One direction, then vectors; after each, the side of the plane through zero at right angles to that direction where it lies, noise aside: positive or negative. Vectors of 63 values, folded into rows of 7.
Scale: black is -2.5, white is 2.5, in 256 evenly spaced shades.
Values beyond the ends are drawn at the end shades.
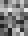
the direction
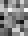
positive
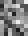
negative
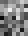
positive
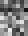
negative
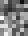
negative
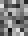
positive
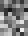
negative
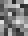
negative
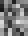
negative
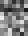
negative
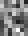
positive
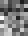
negative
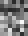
negative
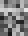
positive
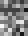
negative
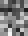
negative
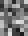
negative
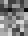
negative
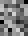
positive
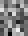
positive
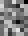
positive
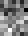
negative
